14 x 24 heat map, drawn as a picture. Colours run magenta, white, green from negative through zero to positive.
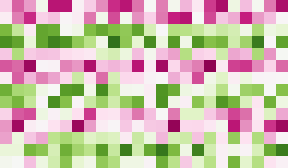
No seam splits the table. Horizontal stripes repeat 3 times down the table. Overall the values sit about 50% of the way up the scale. No single row or column stands out from its neighbours.
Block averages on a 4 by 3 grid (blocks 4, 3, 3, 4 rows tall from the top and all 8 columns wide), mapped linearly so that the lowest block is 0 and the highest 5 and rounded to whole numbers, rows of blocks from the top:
433
011
555
454
